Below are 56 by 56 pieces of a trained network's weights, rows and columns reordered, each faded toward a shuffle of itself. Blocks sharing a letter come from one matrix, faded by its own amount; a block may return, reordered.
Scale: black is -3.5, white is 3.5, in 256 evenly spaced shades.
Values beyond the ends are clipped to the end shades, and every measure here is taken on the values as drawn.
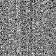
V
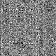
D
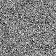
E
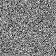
E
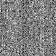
D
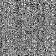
D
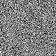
E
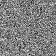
E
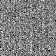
V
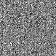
V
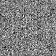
V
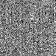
V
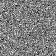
E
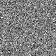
E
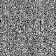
V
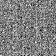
V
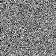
E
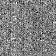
D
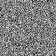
E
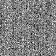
D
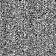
V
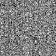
V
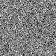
E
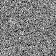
E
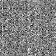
V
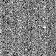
D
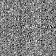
V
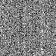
V
